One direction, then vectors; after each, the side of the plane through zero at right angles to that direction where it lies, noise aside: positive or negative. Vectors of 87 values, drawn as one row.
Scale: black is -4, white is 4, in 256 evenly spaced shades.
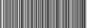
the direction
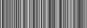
negative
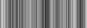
positive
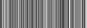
positive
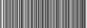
positive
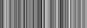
negative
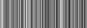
positive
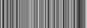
positive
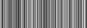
negative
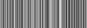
positive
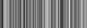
negative
